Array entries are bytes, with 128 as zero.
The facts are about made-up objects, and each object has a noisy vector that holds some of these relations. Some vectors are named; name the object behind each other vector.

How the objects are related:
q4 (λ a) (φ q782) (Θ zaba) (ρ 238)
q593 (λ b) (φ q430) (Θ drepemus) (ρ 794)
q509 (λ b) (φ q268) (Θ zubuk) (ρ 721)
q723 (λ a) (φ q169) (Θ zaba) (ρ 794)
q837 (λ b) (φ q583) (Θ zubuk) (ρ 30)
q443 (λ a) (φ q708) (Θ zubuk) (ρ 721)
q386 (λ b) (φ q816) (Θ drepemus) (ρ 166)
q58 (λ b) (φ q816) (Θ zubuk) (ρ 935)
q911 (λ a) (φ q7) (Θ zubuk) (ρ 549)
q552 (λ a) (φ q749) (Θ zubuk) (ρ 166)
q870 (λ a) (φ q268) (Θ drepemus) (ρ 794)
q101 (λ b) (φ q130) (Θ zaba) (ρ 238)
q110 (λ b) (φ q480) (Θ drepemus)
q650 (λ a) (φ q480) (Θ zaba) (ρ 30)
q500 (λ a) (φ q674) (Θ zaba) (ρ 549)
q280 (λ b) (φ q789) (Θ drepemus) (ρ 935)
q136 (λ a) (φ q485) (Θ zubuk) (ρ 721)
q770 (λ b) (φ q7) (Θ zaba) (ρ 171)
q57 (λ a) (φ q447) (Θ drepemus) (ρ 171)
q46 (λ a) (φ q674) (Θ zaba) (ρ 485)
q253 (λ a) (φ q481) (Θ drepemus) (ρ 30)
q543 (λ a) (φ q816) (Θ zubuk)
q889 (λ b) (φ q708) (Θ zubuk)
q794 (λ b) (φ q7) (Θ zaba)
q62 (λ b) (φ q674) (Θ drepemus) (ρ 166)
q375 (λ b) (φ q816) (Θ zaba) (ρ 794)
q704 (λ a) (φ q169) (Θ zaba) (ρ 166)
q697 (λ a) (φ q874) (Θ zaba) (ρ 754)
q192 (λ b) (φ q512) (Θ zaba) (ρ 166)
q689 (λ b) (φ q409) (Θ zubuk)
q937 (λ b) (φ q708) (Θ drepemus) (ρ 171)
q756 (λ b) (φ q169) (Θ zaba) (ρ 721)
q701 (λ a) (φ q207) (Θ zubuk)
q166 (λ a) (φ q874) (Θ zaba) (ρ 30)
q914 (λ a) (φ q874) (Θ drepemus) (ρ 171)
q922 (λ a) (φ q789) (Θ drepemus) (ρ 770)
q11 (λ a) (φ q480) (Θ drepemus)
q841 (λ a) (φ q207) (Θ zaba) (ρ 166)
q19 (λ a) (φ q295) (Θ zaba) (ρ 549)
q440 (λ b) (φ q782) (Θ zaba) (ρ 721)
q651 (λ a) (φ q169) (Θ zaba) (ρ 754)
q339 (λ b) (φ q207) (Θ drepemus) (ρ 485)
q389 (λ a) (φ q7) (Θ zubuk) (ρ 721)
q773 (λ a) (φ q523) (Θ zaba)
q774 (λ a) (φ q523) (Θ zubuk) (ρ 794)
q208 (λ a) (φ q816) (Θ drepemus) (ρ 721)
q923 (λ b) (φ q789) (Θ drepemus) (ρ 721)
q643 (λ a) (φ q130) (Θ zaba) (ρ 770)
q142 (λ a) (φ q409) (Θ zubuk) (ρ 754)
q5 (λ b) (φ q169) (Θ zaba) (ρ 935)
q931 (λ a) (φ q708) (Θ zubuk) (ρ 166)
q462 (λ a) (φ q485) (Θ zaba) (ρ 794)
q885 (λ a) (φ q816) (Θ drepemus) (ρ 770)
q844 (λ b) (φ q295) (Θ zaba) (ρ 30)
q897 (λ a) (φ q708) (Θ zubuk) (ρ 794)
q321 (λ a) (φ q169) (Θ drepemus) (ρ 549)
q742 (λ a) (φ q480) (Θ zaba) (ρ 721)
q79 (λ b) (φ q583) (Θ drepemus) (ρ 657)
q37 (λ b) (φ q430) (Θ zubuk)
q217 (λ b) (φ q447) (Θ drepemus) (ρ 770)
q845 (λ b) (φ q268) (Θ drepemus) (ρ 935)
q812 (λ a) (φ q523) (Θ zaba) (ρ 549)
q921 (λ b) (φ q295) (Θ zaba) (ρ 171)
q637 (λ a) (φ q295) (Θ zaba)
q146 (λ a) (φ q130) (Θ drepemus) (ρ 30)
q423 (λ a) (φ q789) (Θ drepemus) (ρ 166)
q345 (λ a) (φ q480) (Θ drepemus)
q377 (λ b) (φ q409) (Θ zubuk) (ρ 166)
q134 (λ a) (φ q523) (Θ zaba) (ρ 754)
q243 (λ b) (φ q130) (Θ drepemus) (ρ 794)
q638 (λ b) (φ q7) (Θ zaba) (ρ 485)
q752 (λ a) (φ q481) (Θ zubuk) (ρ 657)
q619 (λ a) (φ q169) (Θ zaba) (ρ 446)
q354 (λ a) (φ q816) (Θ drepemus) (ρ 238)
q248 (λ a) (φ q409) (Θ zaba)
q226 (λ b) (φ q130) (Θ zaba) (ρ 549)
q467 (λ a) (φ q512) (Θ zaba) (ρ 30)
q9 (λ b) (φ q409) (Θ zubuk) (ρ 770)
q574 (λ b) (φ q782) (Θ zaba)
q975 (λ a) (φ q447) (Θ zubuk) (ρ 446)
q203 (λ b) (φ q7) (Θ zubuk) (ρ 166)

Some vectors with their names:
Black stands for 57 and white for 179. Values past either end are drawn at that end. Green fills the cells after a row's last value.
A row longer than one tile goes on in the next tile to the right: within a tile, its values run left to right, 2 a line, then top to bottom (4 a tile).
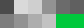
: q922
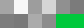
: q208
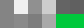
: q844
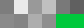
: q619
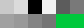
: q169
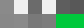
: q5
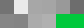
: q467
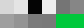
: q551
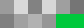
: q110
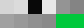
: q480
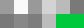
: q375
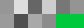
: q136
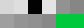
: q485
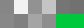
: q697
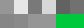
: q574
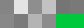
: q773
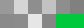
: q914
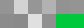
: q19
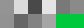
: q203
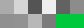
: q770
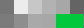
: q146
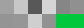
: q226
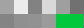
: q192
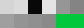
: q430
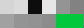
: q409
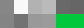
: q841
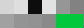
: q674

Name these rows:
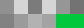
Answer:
q339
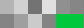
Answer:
q937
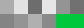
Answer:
q923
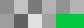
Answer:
q911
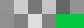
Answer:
q4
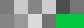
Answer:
q321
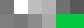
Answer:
q462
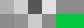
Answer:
q921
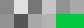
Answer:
q543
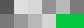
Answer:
q885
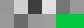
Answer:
q37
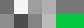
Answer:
q897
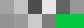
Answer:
q101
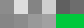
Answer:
q638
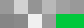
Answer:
q354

